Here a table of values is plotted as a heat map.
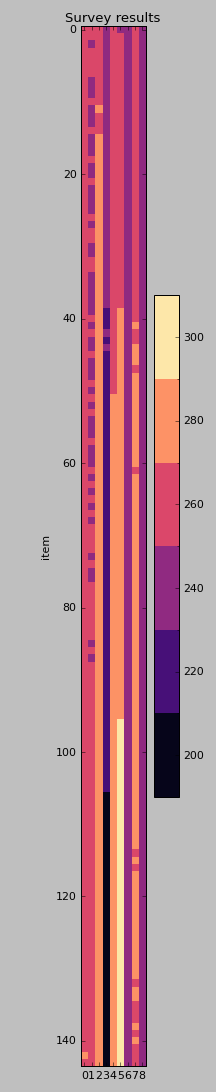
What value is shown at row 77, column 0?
260
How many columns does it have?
9
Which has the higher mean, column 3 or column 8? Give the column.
8
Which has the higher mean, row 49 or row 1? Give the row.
49
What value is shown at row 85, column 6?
240
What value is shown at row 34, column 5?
260
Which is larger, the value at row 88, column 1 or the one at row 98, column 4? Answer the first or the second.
the second
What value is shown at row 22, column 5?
260
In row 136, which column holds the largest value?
5
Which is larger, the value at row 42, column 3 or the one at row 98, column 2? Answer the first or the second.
the second
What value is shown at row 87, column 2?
280
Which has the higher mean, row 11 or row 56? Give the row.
56
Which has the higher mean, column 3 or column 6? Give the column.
6
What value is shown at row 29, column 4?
260
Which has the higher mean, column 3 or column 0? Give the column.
0
